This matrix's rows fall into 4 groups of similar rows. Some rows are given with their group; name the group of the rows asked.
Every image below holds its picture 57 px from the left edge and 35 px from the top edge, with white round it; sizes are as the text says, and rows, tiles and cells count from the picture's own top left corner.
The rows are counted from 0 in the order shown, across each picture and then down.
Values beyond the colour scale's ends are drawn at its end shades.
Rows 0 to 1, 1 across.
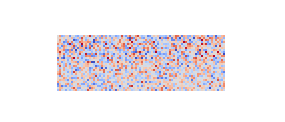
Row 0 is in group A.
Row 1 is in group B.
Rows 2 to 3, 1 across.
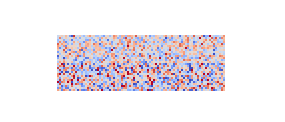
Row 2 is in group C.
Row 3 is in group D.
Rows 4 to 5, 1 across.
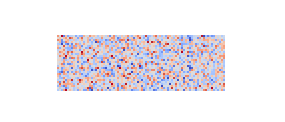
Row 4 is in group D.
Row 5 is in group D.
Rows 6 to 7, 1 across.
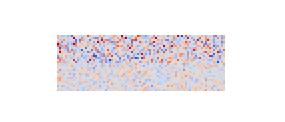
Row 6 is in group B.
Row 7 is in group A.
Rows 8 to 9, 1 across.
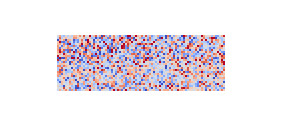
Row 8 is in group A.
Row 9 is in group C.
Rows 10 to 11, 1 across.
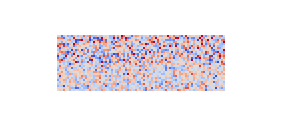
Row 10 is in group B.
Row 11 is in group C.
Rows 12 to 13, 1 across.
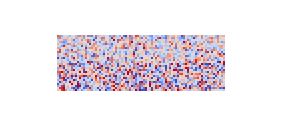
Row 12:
A
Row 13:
C
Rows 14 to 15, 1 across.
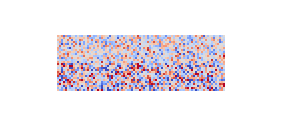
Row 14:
D
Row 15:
D
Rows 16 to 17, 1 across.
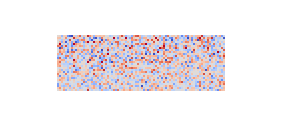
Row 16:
B
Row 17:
B
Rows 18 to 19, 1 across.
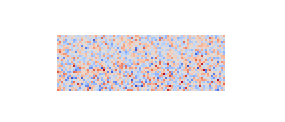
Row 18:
A
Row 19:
B
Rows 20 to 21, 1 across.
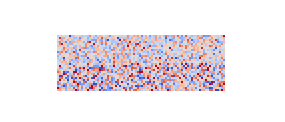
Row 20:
C
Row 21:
B
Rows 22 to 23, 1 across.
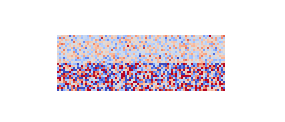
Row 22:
C
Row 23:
A
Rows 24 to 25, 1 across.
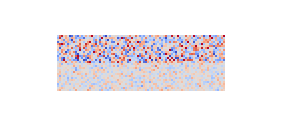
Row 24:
C
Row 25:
B
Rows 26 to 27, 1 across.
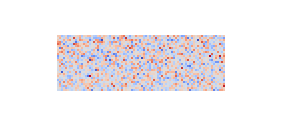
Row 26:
B
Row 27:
D
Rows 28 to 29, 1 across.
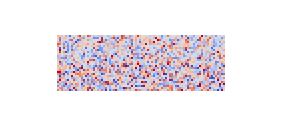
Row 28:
B
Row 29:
B
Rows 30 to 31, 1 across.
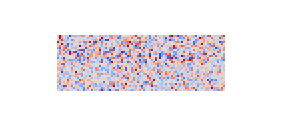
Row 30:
C
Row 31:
D
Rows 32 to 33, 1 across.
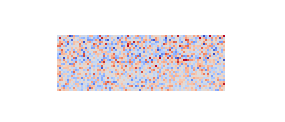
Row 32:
C
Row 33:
B
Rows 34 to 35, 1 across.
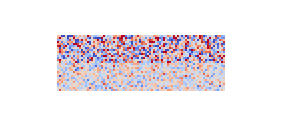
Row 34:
B
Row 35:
B
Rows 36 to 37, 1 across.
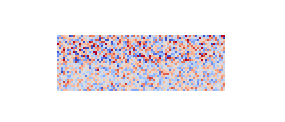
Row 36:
C
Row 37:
D
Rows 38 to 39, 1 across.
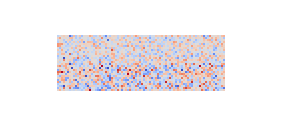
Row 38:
C
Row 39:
C
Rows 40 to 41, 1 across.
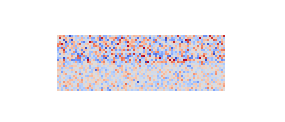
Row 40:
C
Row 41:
D
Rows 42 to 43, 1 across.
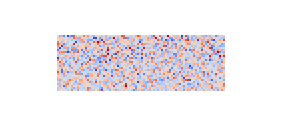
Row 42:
B
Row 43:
D
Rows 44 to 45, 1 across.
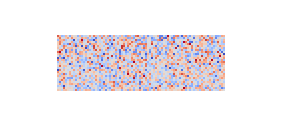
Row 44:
A
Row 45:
C
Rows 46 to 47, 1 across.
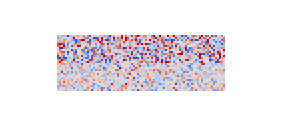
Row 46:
B
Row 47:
D
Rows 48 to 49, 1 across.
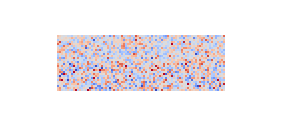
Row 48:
A
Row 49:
B
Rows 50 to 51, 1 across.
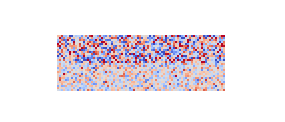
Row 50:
C
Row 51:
A
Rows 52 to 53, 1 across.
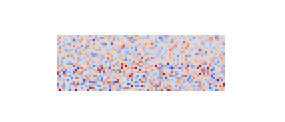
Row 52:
A
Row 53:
B
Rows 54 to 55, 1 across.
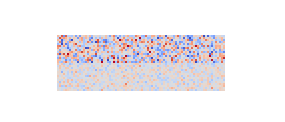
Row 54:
D
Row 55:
D
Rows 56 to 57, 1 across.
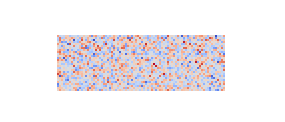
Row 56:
A
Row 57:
B
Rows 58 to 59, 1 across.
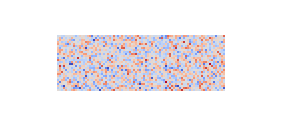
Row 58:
A
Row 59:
C
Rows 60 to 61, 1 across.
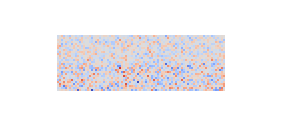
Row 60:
D
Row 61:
D
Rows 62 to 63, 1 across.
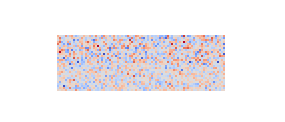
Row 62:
A
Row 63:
C
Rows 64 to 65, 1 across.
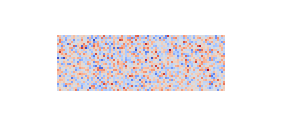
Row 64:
A
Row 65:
B
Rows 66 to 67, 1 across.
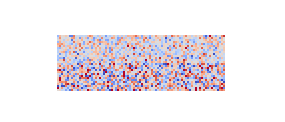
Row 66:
C
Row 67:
A
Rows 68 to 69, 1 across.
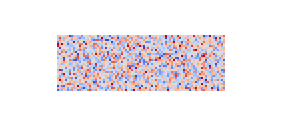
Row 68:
C
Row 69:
A
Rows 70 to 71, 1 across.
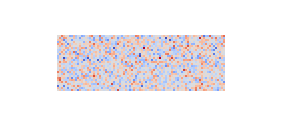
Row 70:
C
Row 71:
A
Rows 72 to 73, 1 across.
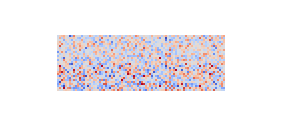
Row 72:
C
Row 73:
C
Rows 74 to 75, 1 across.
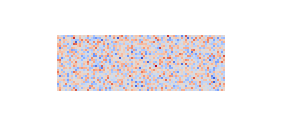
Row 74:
B
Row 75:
B
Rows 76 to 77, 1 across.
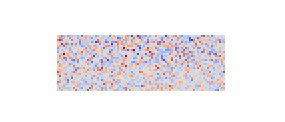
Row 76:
D
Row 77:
B
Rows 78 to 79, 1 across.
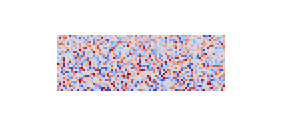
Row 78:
C
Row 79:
D
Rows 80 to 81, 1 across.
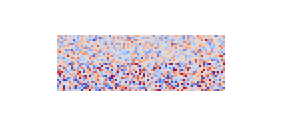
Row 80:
A
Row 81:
C
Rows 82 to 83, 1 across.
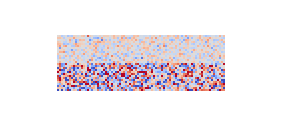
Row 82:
B
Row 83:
A
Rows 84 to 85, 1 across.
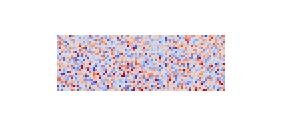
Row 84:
C
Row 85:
A
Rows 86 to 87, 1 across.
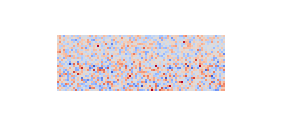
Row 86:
A
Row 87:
B
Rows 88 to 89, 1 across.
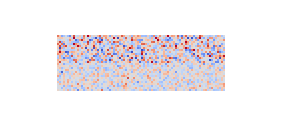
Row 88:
B
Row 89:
D
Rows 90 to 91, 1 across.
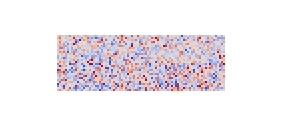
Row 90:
B
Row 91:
C
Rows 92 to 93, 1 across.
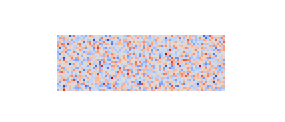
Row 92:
C
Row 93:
C
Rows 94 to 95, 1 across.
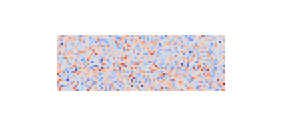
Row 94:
D
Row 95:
B
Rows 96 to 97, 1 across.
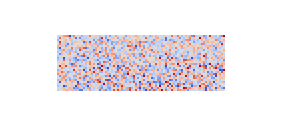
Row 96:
C
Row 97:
C
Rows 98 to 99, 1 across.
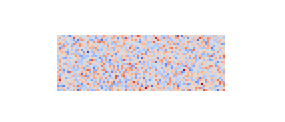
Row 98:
B
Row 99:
A
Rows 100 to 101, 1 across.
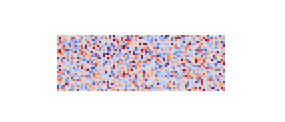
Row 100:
A
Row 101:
A
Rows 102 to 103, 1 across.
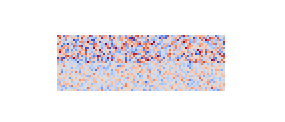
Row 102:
A
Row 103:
D
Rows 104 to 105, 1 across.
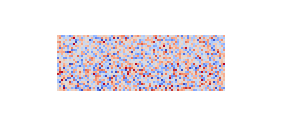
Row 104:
B
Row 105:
C
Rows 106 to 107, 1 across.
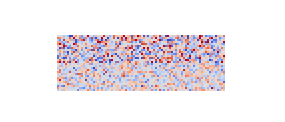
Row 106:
B
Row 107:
A
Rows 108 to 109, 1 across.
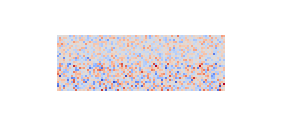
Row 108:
C
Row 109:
B
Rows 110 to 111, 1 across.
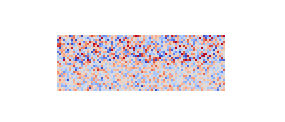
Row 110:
C
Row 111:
B
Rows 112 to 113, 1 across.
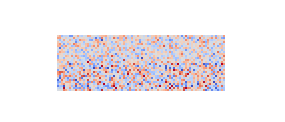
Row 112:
B
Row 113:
C
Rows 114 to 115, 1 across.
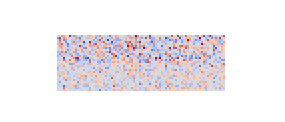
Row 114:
C
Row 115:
C
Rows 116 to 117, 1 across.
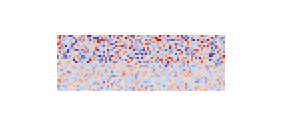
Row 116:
B
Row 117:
A
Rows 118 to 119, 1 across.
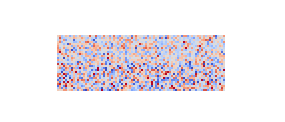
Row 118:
A
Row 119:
D
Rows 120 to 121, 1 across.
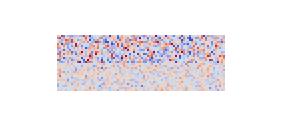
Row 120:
D
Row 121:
B
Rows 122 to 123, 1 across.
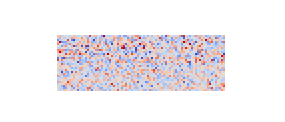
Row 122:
A
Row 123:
D
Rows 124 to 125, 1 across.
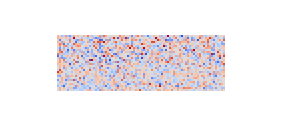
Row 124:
B
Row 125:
C
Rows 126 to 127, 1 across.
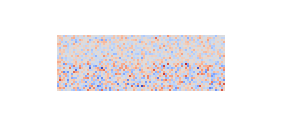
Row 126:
B
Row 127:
B
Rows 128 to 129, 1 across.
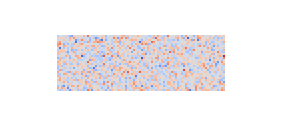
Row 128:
B
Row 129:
A
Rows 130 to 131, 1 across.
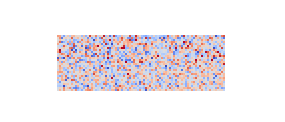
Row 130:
A
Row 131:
C
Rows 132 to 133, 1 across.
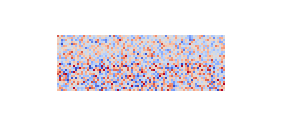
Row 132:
D
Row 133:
B
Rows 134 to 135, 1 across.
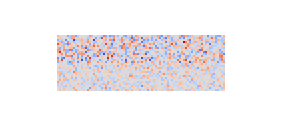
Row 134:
A
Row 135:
B
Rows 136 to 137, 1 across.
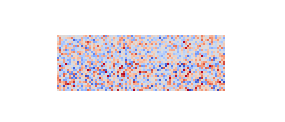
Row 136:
A
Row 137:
A
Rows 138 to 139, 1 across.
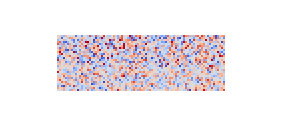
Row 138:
A
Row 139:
A
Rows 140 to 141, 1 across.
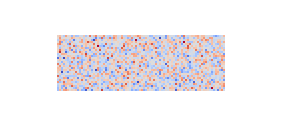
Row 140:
A
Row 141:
D
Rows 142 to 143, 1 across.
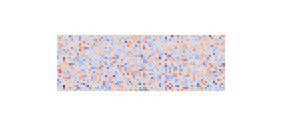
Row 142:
C
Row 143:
C
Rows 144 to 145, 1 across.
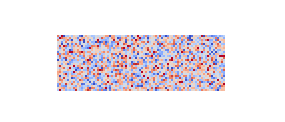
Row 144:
D
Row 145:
B
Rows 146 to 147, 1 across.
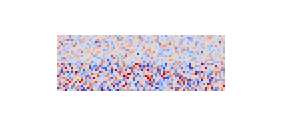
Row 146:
D
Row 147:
D
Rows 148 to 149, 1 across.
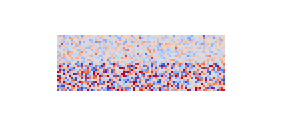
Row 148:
D
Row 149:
A
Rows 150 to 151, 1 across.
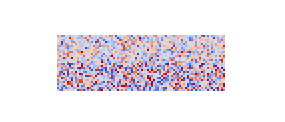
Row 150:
D
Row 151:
D
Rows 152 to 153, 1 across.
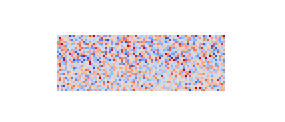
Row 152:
C
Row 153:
A
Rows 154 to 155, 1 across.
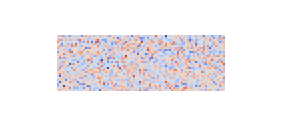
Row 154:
D
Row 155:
C
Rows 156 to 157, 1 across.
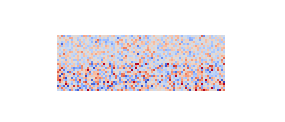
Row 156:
D
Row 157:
A
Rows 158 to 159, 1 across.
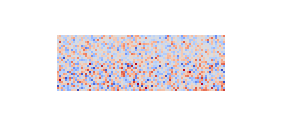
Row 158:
A
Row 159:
A
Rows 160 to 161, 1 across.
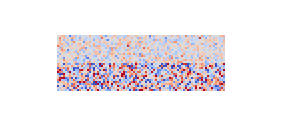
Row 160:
C
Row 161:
A
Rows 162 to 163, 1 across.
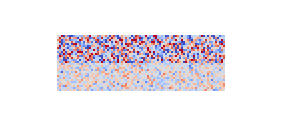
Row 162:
D
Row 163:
D
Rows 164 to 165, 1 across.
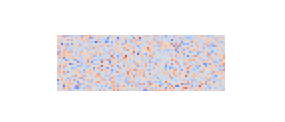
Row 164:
D
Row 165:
C
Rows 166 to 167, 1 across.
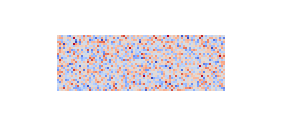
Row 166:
B
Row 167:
C
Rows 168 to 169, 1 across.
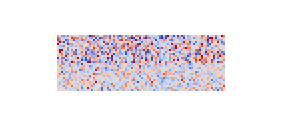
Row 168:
A
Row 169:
D
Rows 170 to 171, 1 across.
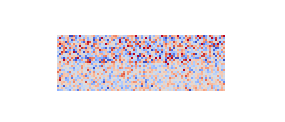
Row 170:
C
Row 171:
A
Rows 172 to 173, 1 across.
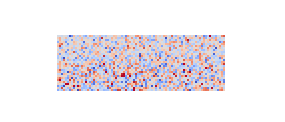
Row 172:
C
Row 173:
A
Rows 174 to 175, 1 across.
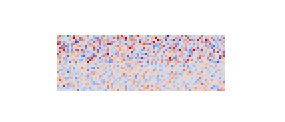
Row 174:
B
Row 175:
A
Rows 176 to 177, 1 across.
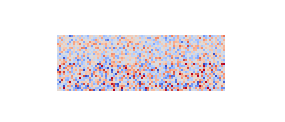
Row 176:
C
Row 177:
C
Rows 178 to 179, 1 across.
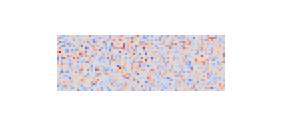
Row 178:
A
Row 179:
D
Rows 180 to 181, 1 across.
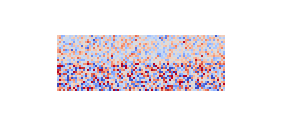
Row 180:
A
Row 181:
B
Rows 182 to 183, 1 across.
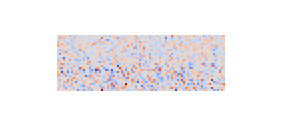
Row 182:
C
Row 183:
D
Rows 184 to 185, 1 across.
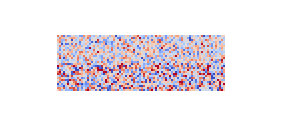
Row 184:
D
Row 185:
B
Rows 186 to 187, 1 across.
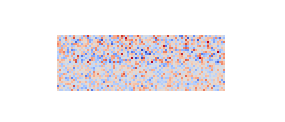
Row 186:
B
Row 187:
A
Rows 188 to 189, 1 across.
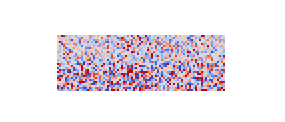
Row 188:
D
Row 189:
A
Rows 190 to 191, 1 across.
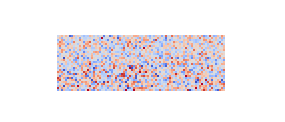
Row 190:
C
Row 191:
A
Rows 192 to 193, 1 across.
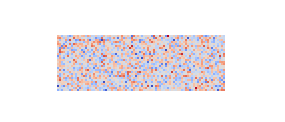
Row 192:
B
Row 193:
A
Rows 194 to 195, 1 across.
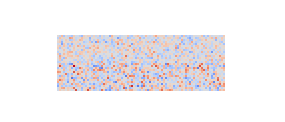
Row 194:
D
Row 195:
B
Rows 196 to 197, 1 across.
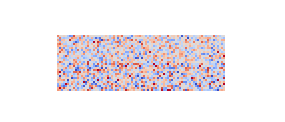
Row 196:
B
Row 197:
B
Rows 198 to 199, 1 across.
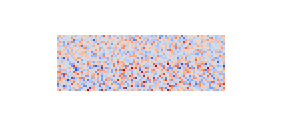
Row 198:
A
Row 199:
B
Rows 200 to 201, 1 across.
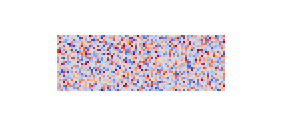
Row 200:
A
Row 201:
D
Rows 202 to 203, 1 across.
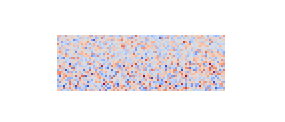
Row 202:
A
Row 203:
C
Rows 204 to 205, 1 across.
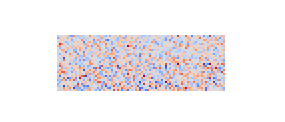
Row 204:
C
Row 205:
C
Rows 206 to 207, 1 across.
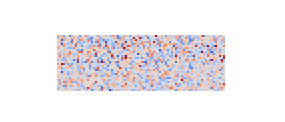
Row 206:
D
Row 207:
D
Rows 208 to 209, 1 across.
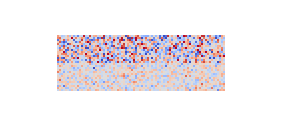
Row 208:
A
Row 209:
A
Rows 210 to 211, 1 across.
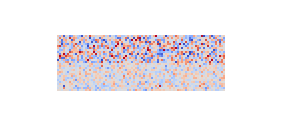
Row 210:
D
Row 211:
C
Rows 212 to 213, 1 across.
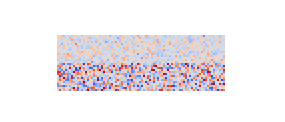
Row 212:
D
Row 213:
B
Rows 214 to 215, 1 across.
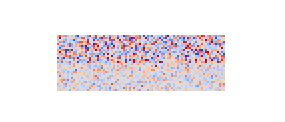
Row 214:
A
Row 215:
B
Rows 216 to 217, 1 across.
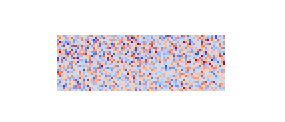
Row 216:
A
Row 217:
C
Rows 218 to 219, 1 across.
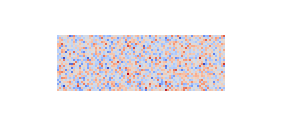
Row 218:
C
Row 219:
C
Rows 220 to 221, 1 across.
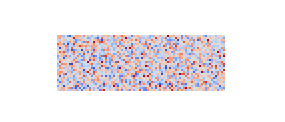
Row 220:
B
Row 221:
C
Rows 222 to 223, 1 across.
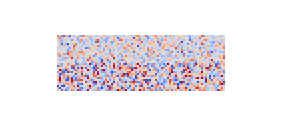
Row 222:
D
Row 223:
A
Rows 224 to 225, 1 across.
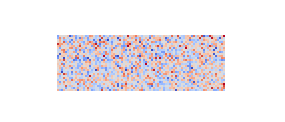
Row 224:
C
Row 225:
D
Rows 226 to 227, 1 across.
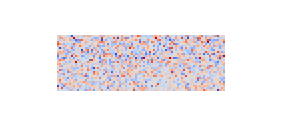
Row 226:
B
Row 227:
A
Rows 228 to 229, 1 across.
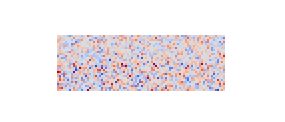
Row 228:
B
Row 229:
B
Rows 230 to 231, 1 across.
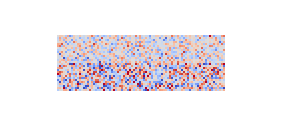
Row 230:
C
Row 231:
C
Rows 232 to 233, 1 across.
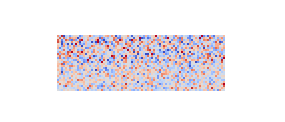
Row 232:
D
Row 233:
D
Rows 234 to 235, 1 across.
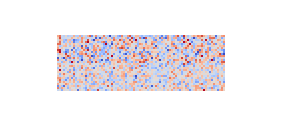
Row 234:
A
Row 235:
A
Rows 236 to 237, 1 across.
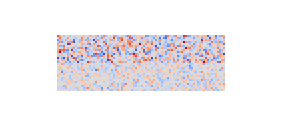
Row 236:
A
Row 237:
D
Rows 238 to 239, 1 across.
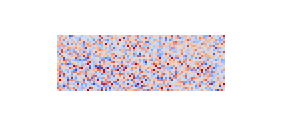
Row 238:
C
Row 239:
B
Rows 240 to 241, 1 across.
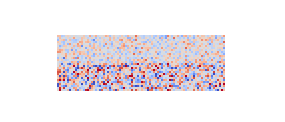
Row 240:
A
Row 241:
B
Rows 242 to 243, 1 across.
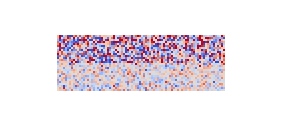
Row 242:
B
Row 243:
C
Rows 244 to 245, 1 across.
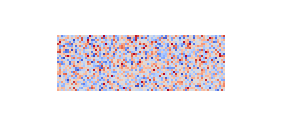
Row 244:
A
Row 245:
B
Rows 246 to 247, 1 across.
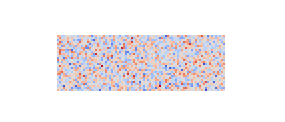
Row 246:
A
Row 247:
C
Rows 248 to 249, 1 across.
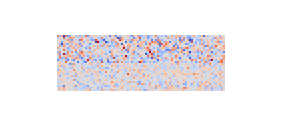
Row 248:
D
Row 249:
C
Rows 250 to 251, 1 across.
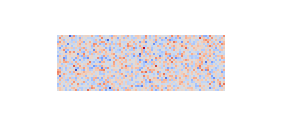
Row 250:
C
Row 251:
B
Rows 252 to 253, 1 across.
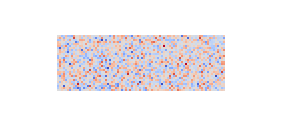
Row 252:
B
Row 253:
C
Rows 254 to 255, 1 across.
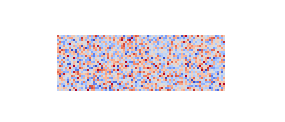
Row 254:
A
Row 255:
B
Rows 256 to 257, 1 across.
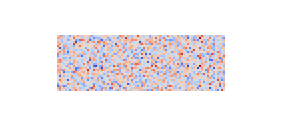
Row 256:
B
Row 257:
B
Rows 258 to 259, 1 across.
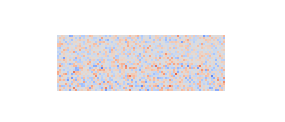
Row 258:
C
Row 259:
B
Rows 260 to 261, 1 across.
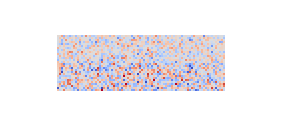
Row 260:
D
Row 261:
D
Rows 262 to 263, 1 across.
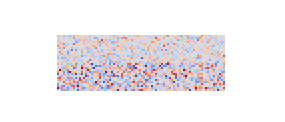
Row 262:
B
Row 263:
A
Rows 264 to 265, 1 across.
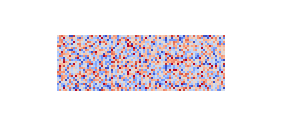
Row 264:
C
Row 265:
C
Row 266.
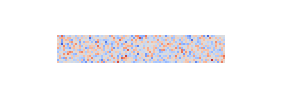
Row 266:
D
